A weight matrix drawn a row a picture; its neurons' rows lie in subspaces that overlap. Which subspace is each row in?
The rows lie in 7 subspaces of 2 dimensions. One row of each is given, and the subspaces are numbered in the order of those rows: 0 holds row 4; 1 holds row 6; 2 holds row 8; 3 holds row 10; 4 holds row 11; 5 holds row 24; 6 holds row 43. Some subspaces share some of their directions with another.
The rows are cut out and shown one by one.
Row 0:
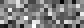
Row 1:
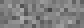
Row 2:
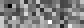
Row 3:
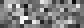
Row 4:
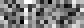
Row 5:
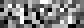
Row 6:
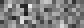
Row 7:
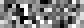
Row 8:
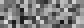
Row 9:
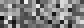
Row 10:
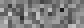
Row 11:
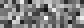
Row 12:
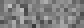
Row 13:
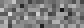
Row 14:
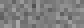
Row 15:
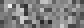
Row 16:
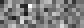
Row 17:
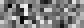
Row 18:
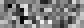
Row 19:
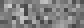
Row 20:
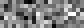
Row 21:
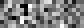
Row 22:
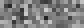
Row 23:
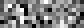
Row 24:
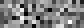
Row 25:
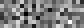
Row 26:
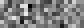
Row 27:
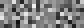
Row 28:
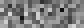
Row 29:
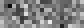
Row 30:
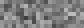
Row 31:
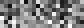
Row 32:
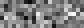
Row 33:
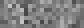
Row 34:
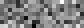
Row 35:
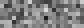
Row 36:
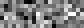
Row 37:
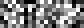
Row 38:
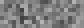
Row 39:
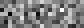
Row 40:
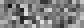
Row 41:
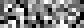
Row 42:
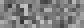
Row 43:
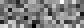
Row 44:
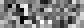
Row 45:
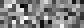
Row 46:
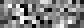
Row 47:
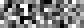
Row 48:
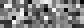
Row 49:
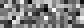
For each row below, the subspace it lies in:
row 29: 2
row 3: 6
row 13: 3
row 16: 1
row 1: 5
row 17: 1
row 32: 0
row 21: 1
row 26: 1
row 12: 6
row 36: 0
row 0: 6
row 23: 6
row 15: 2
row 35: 4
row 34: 6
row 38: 2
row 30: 0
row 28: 3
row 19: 4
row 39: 3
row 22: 4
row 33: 0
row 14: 5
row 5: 3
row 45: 3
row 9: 2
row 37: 0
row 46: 5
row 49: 4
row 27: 5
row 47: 1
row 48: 4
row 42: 1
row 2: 2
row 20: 0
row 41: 6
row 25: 5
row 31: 2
